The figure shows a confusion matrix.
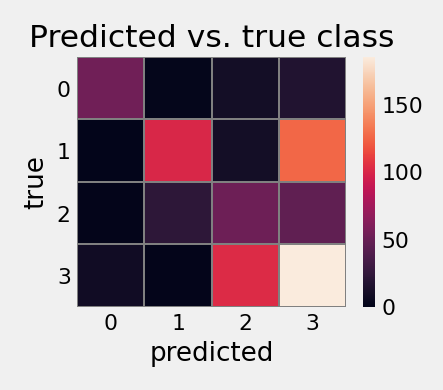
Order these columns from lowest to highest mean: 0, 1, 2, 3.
0, 1, 2, 3
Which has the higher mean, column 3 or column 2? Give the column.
3
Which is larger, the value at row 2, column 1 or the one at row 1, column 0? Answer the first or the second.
the first
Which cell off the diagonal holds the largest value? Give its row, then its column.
1, 3
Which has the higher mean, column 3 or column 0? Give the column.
3
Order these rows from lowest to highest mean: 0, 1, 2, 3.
0, 2, 1, 3
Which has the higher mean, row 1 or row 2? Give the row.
1
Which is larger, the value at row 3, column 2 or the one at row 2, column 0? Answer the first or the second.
the first
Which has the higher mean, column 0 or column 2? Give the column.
2
